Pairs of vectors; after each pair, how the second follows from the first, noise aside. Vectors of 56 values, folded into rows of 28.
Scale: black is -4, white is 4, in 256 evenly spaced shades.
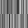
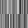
negated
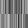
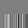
partly zeroed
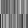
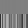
partly zeroed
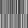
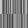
shuffled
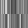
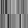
negated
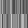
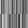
shuffled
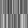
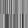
sign-scrambled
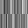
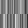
wrapped around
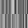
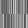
sign-scrambled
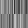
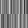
shuffled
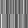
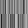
negated
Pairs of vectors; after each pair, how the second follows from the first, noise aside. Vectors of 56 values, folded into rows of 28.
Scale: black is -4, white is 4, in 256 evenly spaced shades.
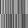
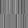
partly zeroed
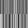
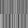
shrunk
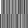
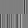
partly zeroed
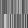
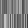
copied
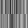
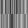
copied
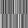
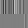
partly zeroed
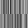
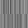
shrunk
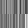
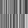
copied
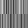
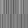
shrunk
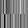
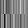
copied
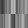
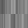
shrunk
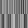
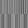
shrunk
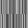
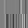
partly zeroed
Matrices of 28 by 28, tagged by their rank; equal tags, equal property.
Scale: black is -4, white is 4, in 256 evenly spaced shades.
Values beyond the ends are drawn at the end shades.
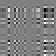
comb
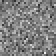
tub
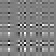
comb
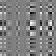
comb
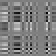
comb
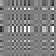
comb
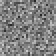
tub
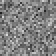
tub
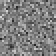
tub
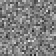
tub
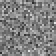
tub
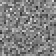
tub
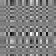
comb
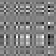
comb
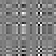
comb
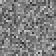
tub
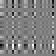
comb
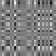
comb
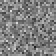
tub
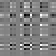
comb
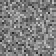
tub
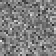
tub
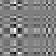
comb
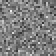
tub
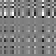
comb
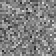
tub
